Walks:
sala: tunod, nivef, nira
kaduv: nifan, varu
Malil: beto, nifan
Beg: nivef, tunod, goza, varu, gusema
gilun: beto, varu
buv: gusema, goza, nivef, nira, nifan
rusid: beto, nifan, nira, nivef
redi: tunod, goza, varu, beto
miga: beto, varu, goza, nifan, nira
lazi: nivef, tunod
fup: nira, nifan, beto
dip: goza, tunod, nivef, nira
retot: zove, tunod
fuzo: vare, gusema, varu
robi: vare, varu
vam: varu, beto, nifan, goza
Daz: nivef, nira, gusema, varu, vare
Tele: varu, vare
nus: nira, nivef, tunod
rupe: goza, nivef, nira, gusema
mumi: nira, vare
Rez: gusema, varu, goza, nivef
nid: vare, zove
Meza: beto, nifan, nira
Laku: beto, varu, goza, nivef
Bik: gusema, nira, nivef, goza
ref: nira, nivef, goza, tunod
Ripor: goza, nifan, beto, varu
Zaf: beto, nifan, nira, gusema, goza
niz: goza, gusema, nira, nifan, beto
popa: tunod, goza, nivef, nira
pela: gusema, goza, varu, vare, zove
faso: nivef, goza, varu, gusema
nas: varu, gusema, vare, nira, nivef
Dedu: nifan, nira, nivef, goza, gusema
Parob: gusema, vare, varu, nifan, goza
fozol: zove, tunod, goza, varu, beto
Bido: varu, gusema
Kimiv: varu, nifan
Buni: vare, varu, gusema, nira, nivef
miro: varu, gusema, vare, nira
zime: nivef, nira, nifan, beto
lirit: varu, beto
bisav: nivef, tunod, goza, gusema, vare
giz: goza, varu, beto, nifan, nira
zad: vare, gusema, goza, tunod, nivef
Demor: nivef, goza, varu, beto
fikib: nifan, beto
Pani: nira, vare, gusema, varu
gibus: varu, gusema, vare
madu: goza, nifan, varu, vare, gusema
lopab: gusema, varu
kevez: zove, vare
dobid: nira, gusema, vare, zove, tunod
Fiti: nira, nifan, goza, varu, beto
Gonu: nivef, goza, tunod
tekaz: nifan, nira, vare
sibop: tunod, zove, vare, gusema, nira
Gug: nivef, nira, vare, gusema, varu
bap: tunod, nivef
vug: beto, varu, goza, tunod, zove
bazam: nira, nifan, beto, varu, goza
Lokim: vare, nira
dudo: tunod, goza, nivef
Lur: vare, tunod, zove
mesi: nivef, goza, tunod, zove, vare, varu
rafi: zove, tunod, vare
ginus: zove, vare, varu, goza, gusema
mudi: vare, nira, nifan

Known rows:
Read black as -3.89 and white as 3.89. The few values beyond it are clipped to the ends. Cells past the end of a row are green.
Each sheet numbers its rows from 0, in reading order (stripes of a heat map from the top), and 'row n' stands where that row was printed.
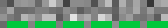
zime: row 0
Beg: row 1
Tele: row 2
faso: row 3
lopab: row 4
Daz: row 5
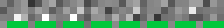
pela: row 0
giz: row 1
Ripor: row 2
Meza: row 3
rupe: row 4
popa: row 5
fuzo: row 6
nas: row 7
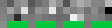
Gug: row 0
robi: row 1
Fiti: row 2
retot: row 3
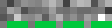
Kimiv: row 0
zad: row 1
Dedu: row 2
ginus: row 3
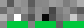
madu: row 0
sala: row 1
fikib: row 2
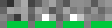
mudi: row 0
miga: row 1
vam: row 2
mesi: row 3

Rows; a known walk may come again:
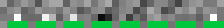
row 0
Bido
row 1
Fiti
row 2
gibus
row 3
nus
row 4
popa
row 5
Meza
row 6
nid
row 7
lirit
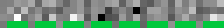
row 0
niz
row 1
bisav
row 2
pela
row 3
sala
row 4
rafi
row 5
Malil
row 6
lopab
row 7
Rez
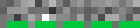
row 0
Lur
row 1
ginus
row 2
mesi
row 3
dudo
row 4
Gonu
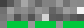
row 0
Lokim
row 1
miro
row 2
Pani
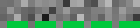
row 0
kaduv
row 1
bap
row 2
Daz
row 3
Buni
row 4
dip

